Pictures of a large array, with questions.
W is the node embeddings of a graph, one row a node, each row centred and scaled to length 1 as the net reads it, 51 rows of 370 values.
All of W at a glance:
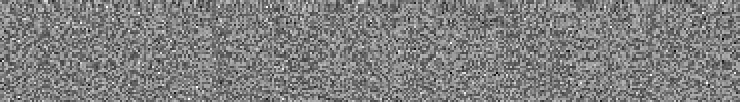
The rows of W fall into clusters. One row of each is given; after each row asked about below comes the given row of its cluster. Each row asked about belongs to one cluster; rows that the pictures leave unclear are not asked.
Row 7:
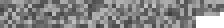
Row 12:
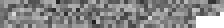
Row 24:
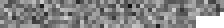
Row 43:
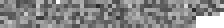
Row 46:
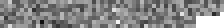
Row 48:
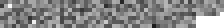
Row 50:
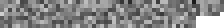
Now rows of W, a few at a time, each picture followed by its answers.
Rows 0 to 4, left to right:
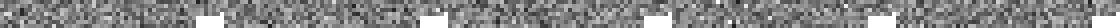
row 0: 24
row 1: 24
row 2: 12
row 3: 12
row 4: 50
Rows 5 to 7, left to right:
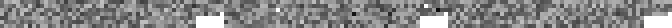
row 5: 12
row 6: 43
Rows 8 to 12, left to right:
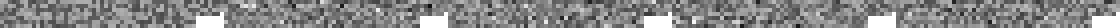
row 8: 46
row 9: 12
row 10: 12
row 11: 43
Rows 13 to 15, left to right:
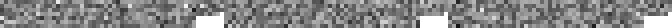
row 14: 7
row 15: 46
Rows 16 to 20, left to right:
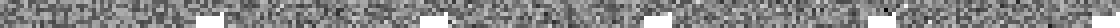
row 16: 46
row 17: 43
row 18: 43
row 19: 24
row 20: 48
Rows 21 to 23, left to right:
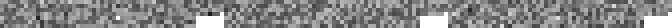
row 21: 46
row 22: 7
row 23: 24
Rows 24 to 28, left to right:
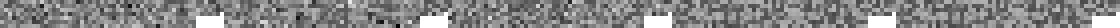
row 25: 43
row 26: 48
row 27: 46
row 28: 46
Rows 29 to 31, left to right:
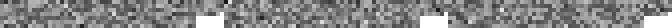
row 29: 48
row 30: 24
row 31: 43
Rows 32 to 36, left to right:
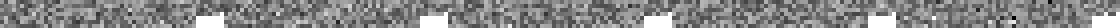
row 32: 43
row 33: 7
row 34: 43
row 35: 48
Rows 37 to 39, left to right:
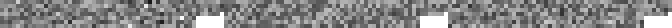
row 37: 50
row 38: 7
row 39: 24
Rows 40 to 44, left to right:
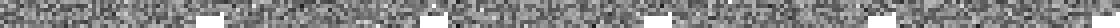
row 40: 46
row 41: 48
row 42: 46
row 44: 48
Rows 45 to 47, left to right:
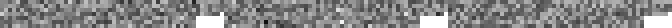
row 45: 50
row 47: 7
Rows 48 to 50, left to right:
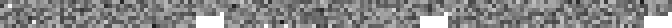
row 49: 12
